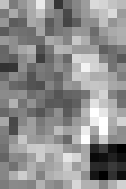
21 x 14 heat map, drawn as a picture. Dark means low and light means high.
Neither half mirrors the other. In the bottom right lies a patch that is lower than the rest. The bottom right is the roughest part. There is no overall slope. The texture is blotchy.
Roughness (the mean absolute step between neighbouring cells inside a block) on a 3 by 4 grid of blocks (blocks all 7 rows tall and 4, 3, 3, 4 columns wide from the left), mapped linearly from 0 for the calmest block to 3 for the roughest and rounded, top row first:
1211
1011
1023
